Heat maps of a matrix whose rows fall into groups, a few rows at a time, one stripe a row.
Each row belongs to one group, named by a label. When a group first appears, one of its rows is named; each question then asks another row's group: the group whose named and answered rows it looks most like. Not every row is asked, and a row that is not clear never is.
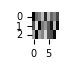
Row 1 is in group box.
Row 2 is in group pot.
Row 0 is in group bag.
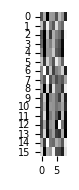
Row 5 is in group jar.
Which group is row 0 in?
box
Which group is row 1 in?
jar
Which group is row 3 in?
pot
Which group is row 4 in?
pot
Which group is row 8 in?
pot
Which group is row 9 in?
box
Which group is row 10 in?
box
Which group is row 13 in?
box
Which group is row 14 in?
jar
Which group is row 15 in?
pot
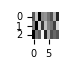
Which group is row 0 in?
box
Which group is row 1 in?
pot
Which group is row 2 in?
bag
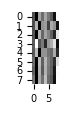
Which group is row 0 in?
pot
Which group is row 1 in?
box
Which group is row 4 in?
box
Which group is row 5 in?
pot
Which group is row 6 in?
pot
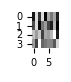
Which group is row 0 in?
bag
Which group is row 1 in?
box
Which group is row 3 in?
jar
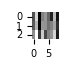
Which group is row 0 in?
box
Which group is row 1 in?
box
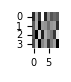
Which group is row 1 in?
box
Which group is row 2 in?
pot
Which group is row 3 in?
box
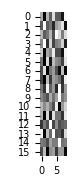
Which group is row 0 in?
pot
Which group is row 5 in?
pot
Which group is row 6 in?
box
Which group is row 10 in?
jar
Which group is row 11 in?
pot
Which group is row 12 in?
bag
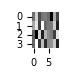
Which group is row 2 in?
pot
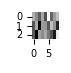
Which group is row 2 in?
pot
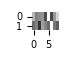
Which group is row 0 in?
jar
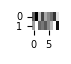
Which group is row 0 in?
pot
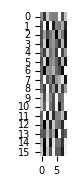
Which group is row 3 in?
box
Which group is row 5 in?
box
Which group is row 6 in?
pot
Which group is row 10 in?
jar
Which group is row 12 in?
pot
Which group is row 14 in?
pot
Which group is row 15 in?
pot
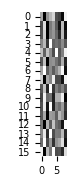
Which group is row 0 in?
pot
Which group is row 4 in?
jar
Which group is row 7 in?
pot
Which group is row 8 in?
bag
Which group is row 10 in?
bag
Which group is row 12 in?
pot
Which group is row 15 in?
pot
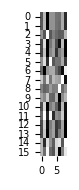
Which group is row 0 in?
box
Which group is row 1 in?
box
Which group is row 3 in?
box
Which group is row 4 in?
box
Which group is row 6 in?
pot
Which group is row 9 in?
jar
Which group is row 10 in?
box
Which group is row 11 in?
bag
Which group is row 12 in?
box
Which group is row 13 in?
box
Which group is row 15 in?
jar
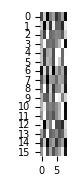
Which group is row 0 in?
box
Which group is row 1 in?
pot
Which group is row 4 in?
jar
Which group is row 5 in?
jar
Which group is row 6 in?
bag
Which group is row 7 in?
box
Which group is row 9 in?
jar
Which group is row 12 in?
pot
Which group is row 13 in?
jar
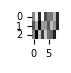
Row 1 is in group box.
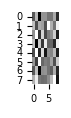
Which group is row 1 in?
jar
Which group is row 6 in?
box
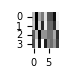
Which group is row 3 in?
bag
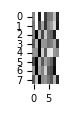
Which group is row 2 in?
pot
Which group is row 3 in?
box
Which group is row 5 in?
pot
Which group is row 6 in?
pot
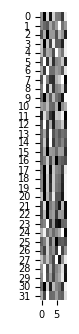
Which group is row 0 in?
pot
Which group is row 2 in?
box
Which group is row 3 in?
pot
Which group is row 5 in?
bag
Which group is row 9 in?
pot
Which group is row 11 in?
bag
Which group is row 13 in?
bag
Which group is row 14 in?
bag
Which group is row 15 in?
box
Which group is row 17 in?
pot
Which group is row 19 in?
pot
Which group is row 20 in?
pot
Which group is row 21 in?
box
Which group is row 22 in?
box
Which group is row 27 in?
jar
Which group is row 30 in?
pot
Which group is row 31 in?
jar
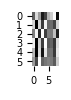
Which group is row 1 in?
pot
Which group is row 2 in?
bag
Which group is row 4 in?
pot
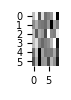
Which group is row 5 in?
box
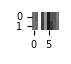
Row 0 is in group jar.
